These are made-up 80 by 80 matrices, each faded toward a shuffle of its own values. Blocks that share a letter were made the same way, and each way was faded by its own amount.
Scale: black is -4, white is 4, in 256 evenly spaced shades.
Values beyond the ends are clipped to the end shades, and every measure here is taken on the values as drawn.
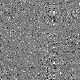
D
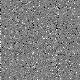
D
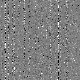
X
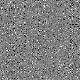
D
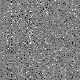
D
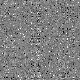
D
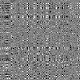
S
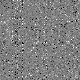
D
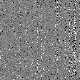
X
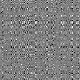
S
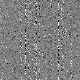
X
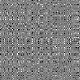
S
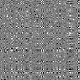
S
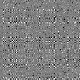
S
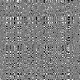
S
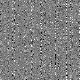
X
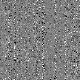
X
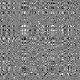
S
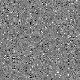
D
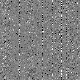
X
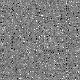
D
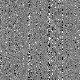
X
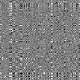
S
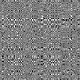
S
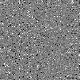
D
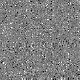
D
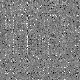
D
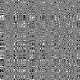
S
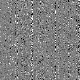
X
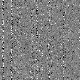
X
